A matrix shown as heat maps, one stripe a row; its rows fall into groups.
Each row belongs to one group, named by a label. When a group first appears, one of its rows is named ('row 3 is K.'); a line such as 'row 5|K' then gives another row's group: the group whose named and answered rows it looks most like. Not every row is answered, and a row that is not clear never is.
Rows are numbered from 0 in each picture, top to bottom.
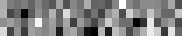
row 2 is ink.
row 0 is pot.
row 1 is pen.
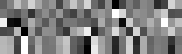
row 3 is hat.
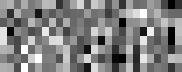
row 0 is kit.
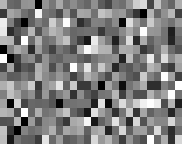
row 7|kit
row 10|ink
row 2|pen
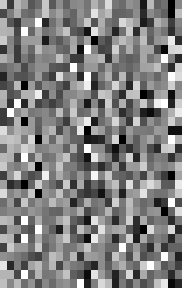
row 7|kit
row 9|hat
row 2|pot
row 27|pot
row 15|ink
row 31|kit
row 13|hat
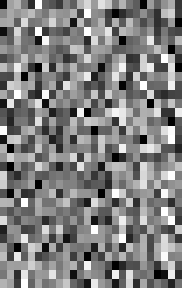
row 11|pot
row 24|pot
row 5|kit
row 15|ink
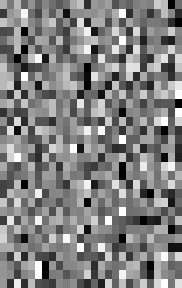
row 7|pen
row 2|kit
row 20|hat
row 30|pot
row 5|hat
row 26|pen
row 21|pot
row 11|kit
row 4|pot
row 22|kit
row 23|pot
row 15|pot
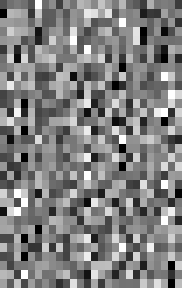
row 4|pen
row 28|hat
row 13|pen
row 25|ink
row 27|pot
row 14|hat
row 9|pen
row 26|hat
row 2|pot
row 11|hat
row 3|pen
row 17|hat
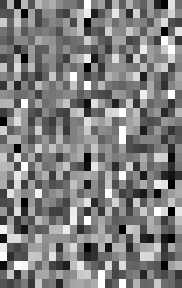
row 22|hat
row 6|hat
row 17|kit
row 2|kit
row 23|kit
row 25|pen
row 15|pot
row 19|pot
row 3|pen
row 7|kit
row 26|pot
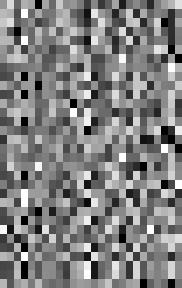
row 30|hat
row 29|hat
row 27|hat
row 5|kit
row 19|hat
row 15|pot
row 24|hat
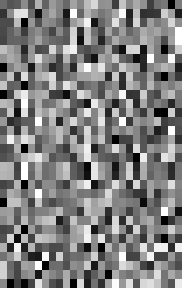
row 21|ink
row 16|hat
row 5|pen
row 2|hat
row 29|pot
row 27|kit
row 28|pot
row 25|hat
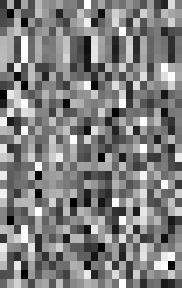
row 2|hat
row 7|kit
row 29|kit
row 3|pot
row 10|pot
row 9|hat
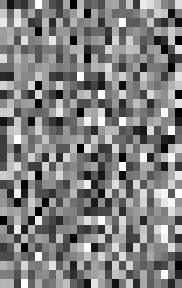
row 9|ink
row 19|ink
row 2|pot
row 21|kit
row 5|pen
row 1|kit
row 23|ink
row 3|ink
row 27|hat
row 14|ink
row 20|hat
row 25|kit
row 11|ink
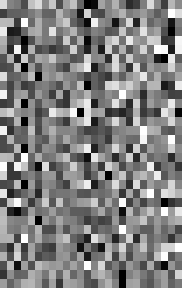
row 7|hat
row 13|hat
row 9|pen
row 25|pot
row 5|kit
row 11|hat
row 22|pot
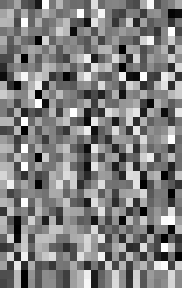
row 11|pot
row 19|pen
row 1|kit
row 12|pen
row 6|hat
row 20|pen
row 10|ink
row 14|hat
